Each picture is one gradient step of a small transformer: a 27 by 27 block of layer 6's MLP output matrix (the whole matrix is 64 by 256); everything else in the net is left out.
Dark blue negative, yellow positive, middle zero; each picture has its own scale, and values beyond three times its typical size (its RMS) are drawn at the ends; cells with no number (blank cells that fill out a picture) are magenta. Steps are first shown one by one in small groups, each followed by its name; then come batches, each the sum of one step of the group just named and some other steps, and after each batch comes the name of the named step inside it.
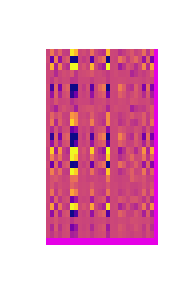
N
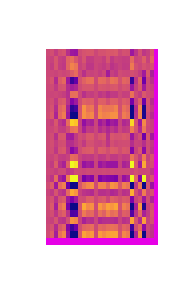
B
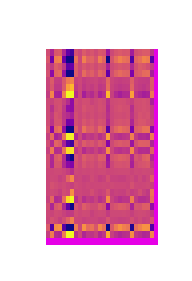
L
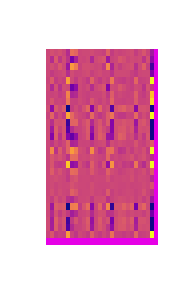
N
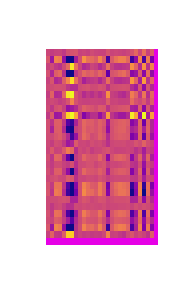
L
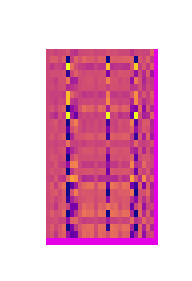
B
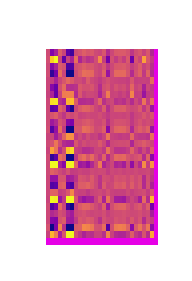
L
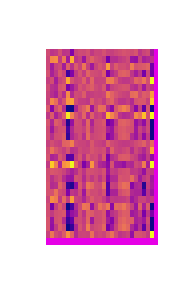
B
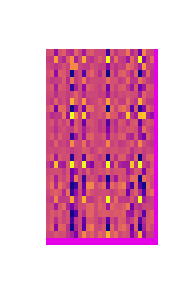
B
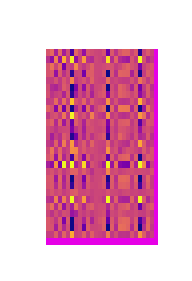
N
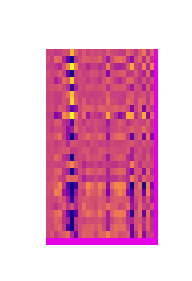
B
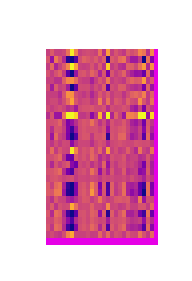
N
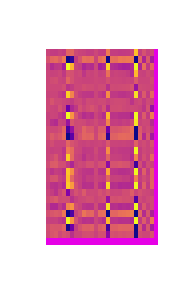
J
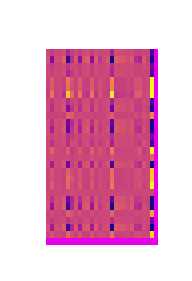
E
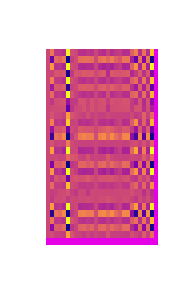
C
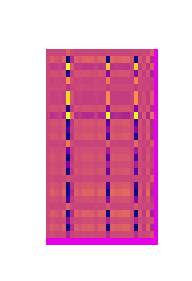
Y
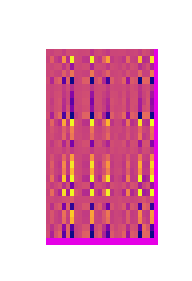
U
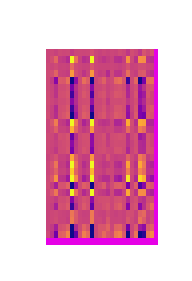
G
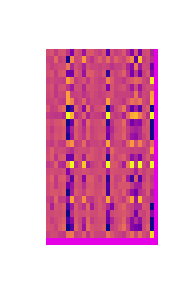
Y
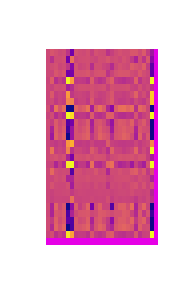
C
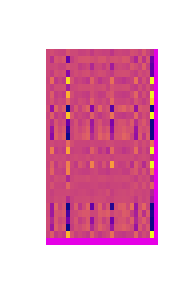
C
